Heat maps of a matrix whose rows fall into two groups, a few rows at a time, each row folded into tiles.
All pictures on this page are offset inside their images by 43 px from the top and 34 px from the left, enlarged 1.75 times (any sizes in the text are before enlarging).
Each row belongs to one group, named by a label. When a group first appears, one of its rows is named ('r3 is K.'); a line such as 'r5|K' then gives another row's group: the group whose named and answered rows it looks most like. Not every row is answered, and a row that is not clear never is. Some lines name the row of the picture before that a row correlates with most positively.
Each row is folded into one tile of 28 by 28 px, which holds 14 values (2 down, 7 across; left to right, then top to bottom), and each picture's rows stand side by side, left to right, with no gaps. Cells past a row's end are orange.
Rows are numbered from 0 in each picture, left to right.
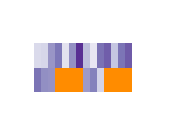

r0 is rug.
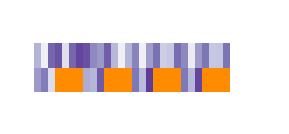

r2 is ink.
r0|rug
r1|ink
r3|ink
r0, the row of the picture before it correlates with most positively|1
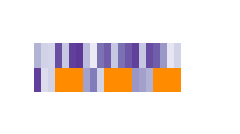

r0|rug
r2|ink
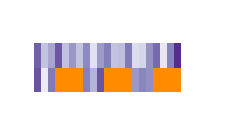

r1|ink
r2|rug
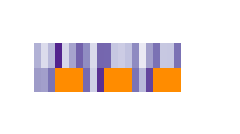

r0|rug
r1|ink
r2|ink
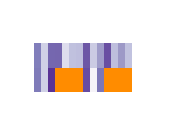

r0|ink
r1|ink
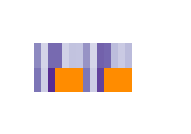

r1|ink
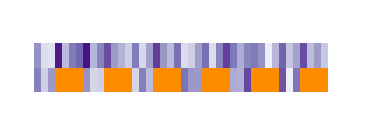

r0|rug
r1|ink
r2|rug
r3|rug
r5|ink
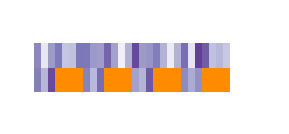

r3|ink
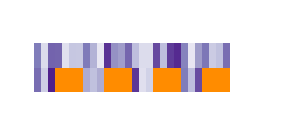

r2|rug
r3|ink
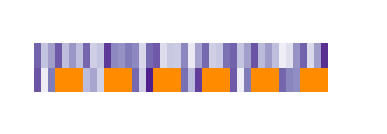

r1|rug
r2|ink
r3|ink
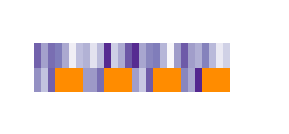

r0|ink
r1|rug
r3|ink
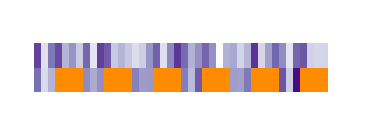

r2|rug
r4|rug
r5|ink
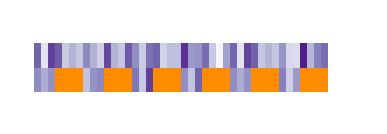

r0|ink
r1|rug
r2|ink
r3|ink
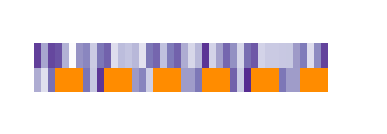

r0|ink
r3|rug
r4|ink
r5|rug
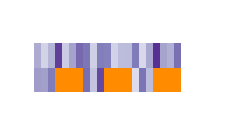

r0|rug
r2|rug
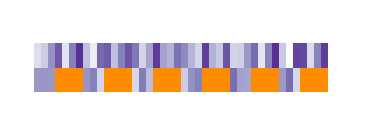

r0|rug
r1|rug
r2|rug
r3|rug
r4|rug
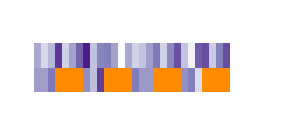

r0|rug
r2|rug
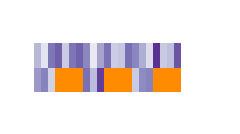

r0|rug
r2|rug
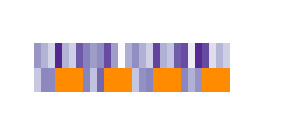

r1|ink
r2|rug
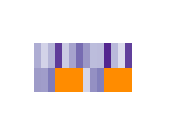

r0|rug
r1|rug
